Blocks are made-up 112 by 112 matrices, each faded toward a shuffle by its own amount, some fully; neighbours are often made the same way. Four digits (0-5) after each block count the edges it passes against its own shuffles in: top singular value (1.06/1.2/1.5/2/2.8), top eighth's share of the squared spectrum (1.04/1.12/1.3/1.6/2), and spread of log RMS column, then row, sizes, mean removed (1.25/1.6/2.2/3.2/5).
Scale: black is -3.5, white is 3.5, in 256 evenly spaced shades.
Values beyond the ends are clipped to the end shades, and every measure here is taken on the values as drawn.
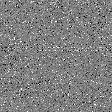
3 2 0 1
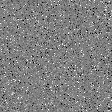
1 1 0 0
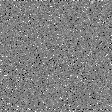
1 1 0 1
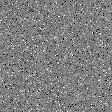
0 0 0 0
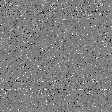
2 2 0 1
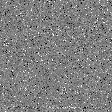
0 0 0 1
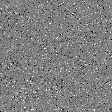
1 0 0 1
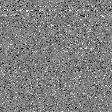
2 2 0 3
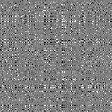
5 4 3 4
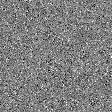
0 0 0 0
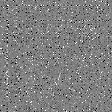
4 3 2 2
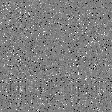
4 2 1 0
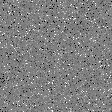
0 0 0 0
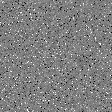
0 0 0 0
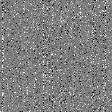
2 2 3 0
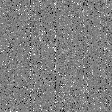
2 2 2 0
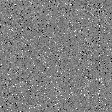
2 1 1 0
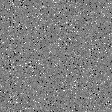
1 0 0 0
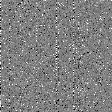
2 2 3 0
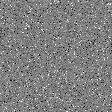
0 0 0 0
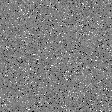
0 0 0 0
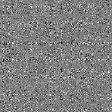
2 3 3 3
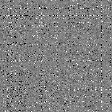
2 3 3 3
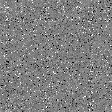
1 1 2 1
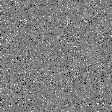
1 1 1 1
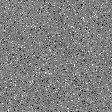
0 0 0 0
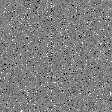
2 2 1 1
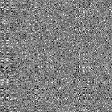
4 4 3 2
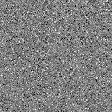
3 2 1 0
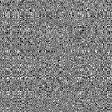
5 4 3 3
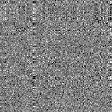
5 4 3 3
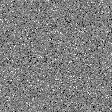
2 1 0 0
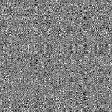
4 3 2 2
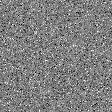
1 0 0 0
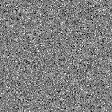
3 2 1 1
